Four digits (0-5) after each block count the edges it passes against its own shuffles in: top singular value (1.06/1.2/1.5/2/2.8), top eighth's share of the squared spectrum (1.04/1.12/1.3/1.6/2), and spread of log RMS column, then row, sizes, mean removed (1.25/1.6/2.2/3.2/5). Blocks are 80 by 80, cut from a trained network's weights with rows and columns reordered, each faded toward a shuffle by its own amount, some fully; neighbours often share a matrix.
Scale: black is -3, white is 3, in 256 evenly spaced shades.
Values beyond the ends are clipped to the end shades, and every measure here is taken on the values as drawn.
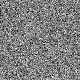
0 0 0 0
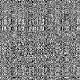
4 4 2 3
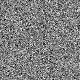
0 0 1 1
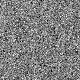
0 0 0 0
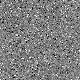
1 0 0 0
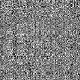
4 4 1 3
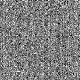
3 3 0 1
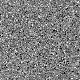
2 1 0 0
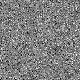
3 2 0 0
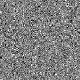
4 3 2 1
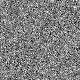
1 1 0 0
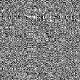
4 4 2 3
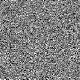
3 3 1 2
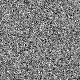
0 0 0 0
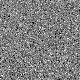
1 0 0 0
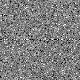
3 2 0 2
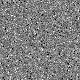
0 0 0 0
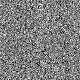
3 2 0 1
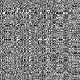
4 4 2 3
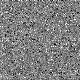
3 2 0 1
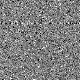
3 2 0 1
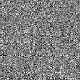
4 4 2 3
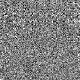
3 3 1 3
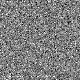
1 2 0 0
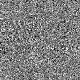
2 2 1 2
